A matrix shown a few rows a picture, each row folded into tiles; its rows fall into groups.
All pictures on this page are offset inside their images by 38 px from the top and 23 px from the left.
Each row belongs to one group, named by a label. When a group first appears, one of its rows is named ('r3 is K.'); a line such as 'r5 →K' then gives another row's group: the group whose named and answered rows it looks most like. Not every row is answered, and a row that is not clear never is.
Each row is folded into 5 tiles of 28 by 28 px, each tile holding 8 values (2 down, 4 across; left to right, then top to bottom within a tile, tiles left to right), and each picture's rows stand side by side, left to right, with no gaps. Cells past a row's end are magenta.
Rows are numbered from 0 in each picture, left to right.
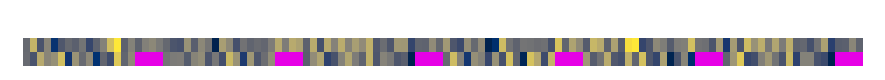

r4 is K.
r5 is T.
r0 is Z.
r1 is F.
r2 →T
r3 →F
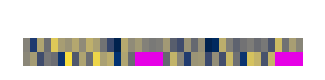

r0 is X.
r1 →F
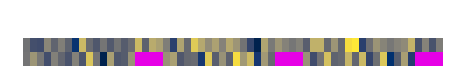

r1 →X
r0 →F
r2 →K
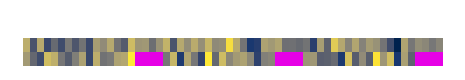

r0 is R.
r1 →X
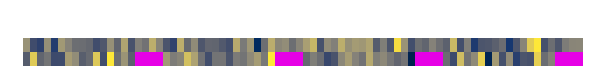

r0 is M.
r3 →Z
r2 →T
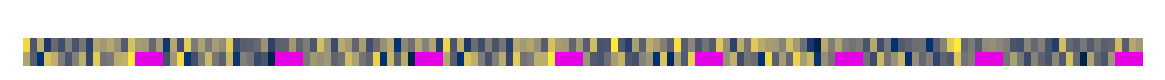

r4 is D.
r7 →F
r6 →Z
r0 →R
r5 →X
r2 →M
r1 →T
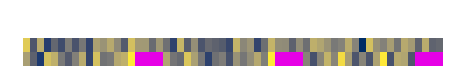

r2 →K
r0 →R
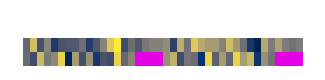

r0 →Z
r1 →X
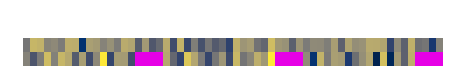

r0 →K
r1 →R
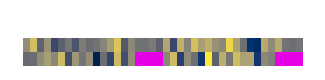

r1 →X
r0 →Z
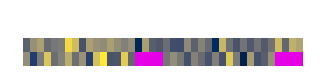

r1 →F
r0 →K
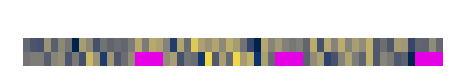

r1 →X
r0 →F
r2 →T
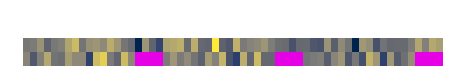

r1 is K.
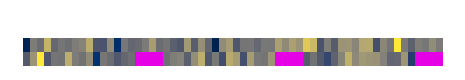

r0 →T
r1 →F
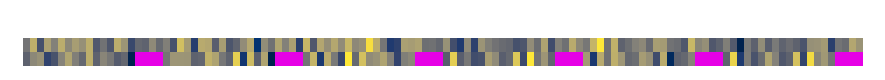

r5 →M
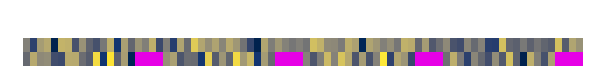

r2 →K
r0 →M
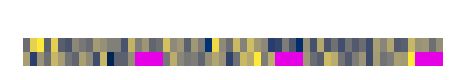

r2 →R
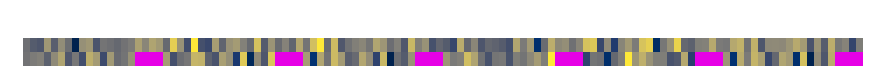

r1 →D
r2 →D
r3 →R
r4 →T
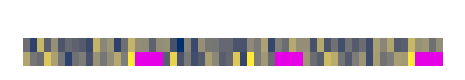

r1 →M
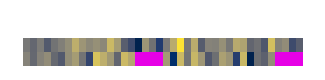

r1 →D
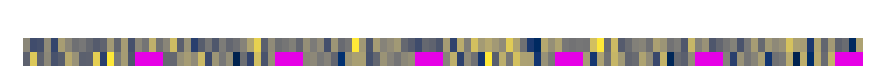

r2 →K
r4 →D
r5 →D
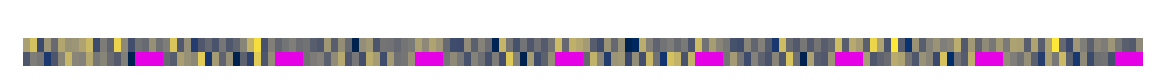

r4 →F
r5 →F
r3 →F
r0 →T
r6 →D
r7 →K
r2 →F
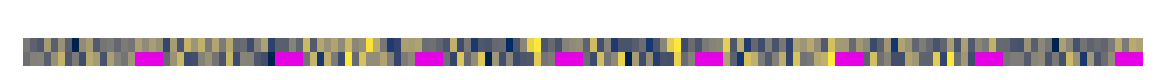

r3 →Z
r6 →M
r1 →T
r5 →R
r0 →F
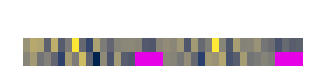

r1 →K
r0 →K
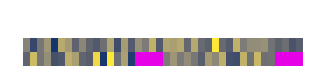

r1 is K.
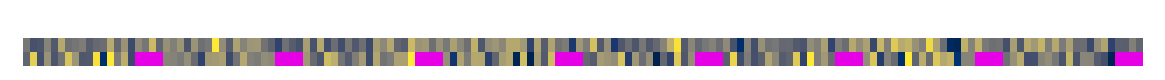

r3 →D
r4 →Z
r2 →R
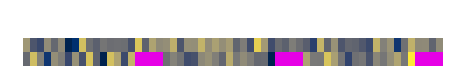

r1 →T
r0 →F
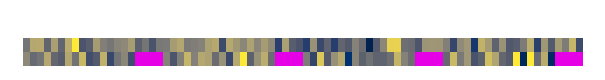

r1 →K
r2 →Z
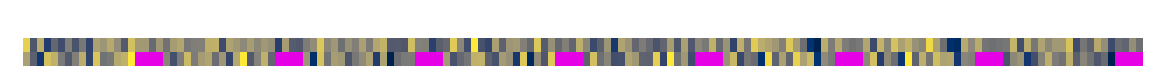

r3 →D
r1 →K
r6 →X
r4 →M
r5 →X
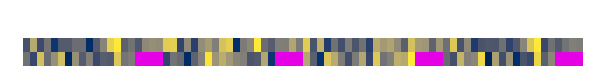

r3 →Z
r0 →Z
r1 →T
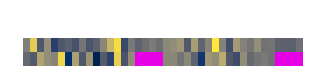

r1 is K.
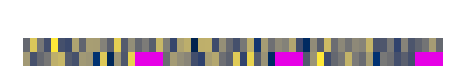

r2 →T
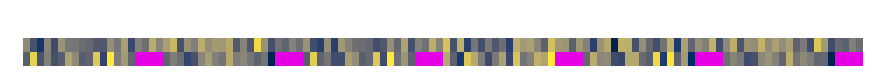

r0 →M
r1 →T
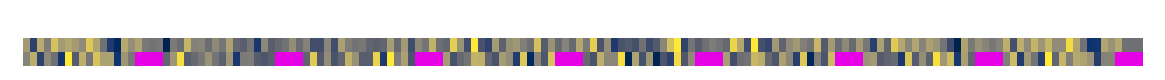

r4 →Z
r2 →M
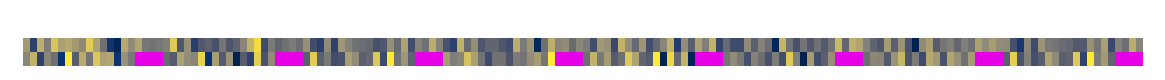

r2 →M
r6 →F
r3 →R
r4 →M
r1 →Z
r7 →M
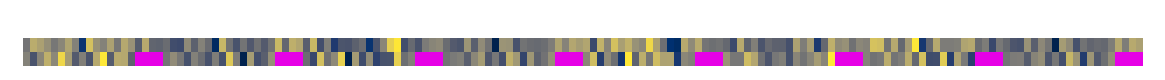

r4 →X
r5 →R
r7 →F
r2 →Z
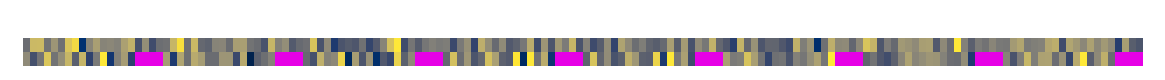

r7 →K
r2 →Z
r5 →R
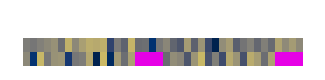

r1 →F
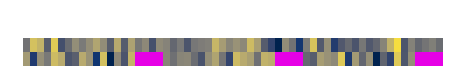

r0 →D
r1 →K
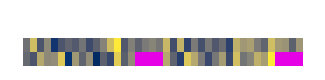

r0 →Z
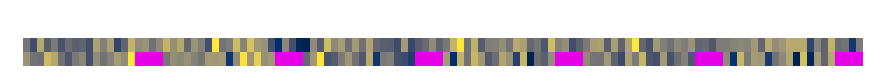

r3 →D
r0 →R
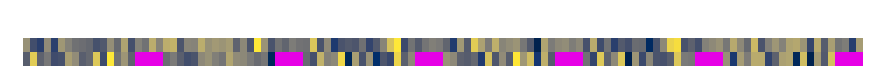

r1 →T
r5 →D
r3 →X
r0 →M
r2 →Z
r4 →Z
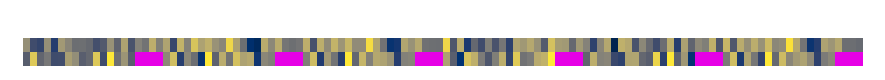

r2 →X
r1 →X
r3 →R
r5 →X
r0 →M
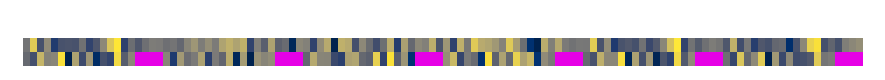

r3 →X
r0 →Z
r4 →Z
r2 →M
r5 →Z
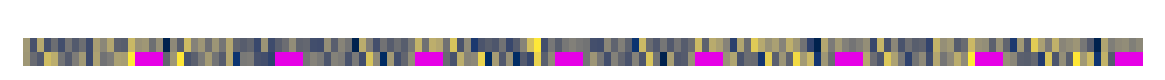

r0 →R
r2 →F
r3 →Z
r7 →X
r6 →R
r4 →F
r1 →T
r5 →X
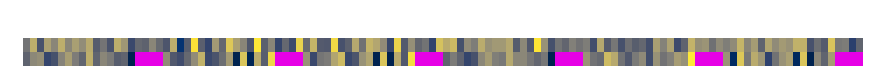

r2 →D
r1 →D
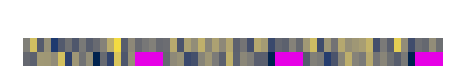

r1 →T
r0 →Z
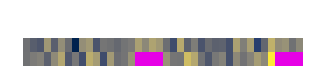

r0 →F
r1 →R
